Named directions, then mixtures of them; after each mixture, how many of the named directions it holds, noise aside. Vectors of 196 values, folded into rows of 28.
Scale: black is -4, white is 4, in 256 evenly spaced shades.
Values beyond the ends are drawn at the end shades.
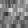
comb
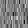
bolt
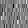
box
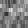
one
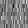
two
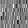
one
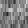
two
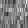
three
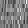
three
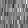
three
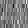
two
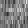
three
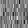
two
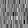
one
